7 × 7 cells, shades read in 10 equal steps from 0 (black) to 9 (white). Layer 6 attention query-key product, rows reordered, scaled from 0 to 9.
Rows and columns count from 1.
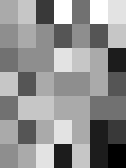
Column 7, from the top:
8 7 1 3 4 2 0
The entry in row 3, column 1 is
4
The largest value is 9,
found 2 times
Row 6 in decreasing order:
8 6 6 6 3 2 1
